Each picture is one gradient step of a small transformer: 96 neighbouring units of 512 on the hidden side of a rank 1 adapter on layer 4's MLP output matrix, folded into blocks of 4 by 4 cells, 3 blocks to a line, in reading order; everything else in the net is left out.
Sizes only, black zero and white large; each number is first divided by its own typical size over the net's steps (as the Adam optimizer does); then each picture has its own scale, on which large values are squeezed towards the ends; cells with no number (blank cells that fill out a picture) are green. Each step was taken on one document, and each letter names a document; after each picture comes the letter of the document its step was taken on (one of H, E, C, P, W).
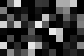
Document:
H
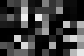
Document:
H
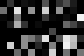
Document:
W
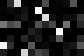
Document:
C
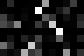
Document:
C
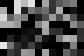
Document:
H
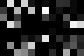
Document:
W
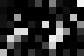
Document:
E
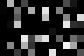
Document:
W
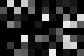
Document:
W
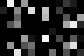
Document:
W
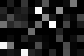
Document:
C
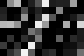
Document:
H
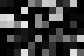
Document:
H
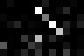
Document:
C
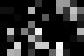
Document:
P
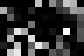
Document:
P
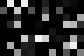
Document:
W
